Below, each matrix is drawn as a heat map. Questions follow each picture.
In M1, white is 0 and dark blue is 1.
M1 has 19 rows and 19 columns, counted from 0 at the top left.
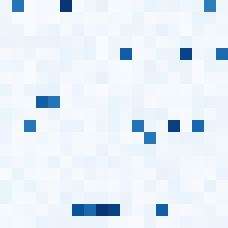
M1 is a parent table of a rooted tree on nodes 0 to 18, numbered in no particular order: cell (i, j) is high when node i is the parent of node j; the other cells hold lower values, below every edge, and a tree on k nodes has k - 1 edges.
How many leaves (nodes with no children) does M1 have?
13
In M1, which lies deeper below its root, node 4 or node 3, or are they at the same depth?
the same depth
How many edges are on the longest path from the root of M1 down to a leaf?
6
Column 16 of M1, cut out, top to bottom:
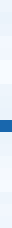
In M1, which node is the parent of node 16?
10
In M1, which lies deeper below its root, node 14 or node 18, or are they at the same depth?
node 14
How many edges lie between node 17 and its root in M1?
1
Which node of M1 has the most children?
17
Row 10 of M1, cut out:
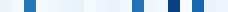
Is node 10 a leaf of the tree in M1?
no
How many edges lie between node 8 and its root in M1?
2
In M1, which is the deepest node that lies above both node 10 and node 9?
17
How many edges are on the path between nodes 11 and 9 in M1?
5
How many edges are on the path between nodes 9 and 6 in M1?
2
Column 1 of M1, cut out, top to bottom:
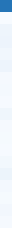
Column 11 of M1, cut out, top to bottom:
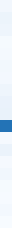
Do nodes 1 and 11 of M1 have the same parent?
no
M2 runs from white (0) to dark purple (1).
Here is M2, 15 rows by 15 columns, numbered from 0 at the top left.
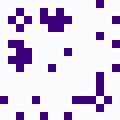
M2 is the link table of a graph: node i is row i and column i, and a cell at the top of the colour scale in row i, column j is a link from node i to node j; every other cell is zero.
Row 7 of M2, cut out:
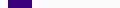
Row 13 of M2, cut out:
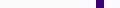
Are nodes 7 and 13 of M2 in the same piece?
no
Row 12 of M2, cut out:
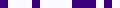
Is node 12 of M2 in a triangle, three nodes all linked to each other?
no
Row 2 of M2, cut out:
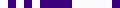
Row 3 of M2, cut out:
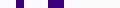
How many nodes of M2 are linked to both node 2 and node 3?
2
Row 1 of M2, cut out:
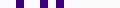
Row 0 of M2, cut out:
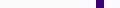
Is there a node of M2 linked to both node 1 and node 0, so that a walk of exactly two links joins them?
no
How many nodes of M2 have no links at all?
0
